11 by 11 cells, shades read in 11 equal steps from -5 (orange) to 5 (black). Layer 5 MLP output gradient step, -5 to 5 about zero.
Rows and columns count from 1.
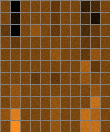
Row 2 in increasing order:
0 0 0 0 0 0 0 1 2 4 4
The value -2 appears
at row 6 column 9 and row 10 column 10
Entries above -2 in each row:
11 11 11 11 11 10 11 11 10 8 8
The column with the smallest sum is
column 10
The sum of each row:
11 11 9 3 -1 -1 1 -2 -5 -11 -12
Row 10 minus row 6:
-1 -4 0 0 0 -1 0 0 -1 -3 0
